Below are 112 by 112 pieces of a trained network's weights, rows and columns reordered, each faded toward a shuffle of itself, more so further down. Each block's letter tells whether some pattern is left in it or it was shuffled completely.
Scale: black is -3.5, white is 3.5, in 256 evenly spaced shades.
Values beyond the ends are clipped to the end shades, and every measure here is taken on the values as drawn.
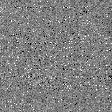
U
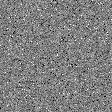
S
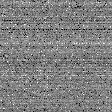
U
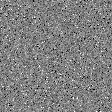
S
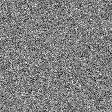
S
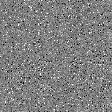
U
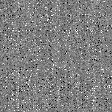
U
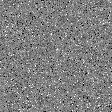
S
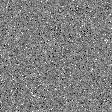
S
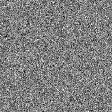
U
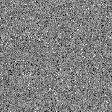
U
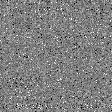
U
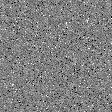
S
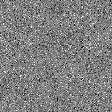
U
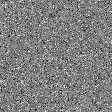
S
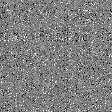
U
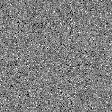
U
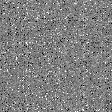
U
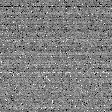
U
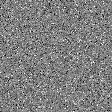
S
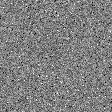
S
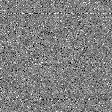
U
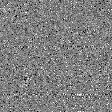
U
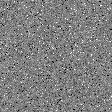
S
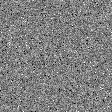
S
